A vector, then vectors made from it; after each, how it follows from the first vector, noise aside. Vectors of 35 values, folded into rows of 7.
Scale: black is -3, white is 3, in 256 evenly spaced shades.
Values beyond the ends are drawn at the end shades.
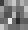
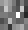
wrapped around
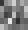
copied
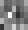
wrapped around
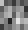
negated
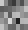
sign-scrambled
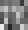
wrapped around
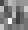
copied
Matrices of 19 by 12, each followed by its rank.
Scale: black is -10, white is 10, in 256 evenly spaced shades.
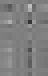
one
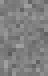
full rank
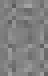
two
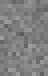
full rank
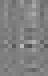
two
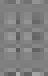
one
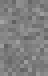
full rank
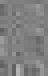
two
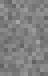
full rank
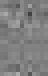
two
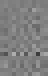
two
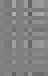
one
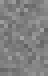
full rank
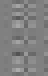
one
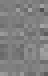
two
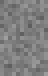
full rank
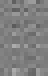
two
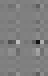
one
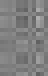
one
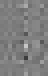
two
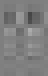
one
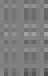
one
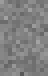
full rank
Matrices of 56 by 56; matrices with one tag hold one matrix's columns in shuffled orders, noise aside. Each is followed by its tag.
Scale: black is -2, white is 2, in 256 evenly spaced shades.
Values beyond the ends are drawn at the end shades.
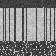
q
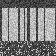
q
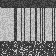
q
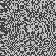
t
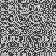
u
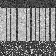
q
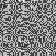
u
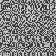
u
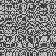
u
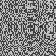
t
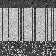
q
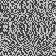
t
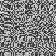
u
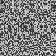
t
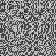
t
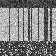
q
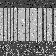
q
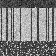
q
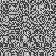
u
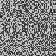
t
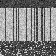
q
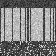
q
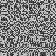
u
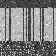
q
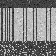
q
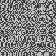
u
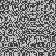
u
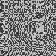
t
